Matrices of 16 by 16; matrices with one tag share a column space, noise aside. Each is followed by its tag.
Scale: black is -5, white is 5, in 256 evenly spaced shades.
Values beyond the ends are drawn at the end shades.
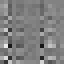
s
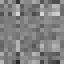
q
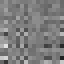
s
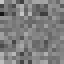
q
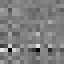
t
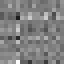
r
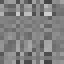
q
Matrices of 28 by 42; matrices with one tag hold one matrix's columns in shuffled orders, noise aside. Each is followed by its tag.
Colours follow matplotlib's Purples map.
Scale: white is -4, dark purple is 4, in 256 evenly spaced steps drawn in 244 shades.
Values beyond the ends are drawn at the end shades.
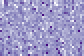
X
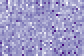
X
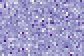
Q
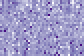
X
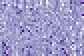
X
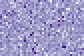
Q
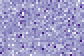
Q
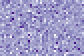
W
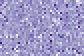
W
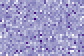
W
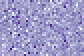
Q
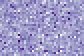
W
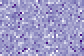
W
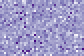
W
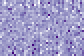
X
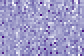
X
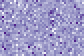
Q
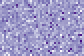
W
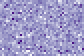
W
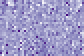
X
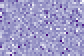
Q
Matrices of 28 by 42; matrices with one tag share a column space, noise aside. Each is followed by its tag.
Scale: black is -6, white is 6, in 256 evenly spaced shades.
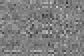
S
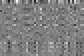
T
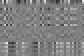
T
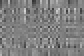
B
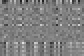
T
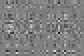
S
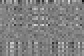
T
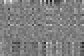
T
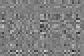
S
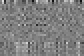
T
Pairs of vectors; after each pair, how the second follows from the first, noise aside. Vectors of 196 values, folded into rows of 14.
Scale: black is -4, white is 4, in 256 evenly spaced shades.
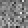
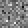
shuffled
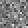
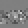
partly zeroed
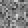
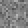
shrunk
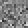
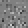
partly zeroed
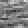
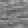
shrunk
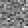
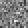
shuffled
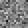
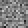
shuffled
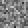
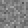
shrunk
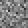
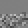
partly zeroed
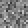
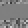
partly zeroed
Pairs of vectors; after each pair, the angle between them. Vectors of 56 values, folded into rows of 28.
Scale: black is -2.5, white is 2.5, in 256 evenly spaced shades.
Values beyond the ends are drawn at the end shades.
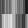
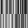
partly aligned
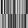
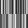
nearly opposite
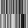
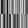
orthogonal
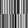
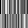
partly aligned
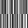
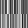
partly aligned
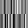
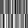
nearly opposite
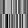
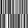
partly opposed
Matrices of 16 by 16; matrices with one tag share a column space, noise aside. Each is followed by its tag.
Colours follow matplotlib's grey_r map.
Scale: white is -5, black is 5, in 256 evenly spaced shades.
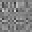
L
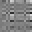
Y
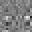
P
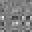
P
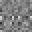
P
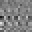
P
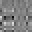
P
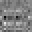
P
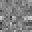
P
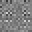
Y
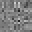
L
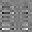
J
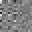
Y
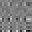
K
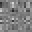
L
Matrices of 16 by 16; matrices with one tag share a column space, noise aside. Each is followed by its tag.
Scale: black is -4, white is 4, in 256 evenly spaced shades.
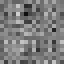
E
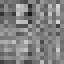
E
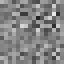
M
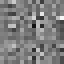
M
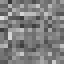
M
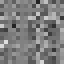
M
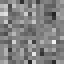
E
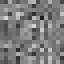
M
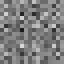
M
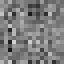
E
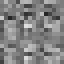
M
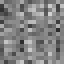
E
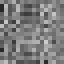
E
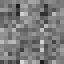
E
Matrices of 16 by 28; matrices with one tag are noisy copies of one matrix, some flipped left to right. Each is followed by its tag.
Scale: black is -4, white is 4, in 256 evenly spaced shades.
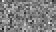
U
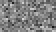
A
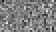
U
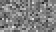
A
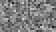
A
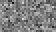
A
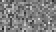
U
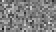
U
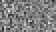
U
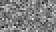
A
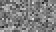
A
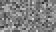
A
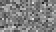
A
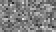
A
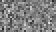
U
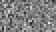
U
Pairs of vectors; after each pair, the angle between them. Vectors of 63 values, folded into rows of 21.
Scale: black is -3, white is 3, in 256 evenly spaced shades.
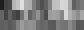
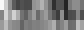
nearly opposite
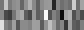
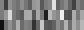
nearly opposite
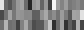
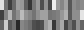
nearly parallel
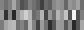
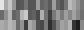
partly aligned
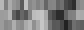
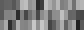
orthogonal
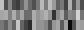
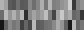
partly aligned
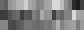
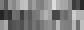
nearly parallel
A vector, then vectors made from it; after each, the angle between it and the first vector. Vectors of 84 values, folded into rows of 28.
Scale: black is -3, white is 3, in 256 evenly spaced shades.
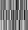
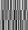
orthogonal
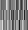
nearly parallel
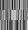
partly opposed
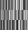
partly opposed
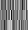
partly aligned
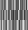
nearly parallel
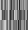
orthogonal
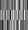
nearly opposite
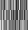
nearly parallel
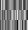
partly opposed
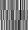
partly aligned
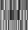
orthogonal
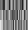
partly aligned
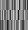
nearly opposite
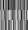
orthogonal
